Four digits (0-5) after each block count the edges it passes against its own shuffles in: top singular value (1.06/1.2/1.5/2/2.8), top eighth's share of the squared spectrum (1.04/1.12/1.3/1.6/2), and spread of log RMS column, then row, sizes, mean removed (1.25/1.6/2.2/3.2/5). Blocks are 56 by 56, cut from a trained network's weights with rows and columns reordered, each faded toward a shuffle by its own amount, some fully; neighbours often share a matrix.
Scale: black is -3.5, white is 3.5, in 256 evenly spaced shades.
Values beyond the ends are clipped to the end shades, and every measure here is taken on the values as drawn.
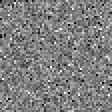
0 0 0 0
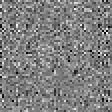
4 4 2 2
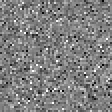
0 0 0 0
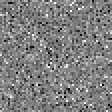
0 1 0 0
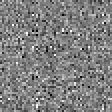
3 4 2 2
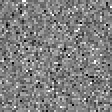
0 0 0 0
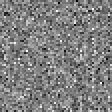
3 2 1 0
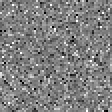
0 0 0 0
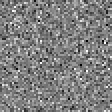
2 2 1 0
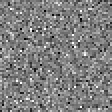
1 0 0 0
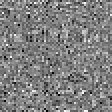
3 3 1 1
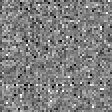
3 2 0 1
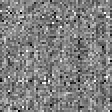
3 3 1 2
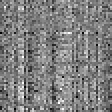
4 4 2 3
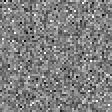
0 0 0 0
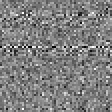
4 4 1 3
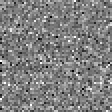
2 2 0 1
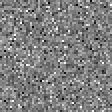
0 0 0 0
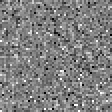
1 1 0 0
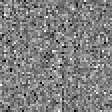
1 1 0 0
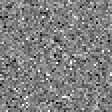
1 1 0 0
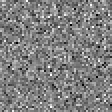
1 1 0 0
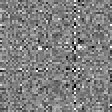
4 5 2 2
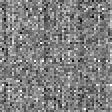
3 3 1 2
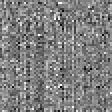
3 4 2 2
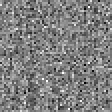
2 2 0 0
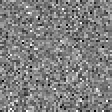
2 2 1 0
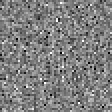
1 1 0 0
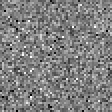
0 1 0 0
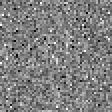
1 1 0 0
